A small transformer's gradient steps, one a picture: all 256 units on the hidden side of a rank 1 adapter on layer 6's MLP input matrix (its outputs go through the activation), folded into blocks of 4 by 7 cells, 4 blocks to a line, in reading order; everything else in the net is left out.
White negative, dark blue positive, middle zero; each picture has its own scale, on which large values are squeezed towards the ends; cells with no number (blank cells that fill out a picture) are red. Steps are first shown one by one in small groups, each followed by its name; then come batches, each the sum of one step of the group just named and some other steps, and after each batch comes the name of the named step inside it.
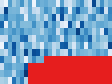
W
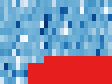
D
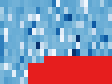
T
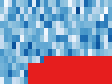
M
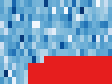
M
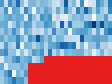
M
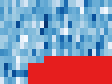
D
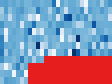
T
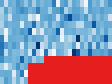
T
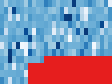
W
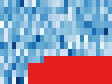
M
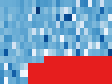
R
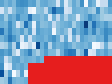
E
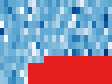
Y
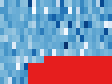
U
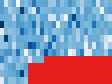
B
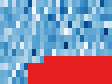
U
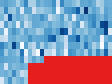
Y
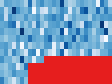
U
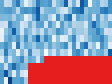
R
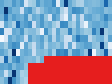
Y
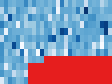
E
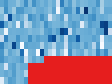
B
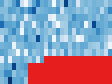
B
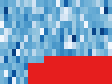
B
